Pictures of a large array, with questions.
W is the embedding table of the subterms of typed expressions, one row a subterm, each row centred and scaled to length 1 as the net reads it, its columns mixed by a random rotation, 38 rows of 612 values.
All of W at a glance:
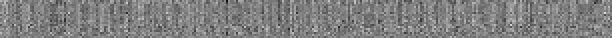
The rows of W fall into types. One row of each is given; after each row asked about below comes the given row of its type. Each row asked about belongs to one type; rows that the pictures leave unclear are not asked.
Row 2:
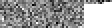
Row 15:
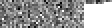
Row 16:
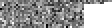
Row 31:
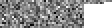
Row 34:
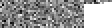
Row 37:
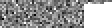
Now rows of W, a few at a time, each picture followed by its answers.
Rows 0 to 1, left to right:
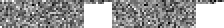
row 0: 2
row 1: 2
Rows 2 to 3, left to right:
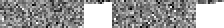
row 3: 15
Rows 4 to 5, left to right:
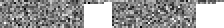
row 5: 15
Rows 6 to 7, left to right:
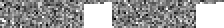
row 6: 16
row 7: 37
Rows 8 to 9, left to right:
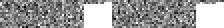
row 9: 37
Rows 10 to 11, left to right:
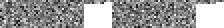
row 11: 34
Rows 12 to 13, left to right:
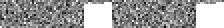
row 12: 37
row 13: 37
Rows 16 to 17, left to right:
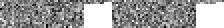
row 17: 37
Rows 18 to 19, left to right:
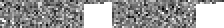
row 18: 16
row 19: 37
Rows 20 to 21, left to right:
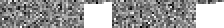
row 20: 15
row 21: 15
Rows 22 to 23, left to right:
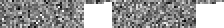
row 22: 15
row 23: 31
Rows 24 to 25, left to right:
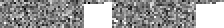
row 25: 16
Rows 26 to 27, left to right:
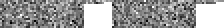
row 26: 31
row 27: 31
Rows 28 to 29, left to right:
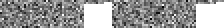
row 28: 34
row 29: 34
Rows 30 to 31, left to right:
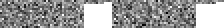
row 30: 34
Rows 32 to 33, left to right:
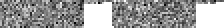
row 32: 2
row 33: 2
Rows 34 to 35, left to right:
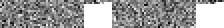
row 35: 2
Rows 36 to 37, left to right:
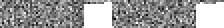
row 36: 16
